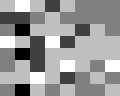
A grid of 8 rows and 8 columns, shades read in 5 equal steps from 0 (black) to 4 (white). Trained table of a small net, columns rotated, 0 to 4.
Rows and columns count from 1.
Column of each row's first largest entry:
2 4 3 1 4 5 3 3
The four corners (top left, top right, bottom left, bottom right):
3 2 2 3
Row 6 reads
2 3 1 3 4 3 2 4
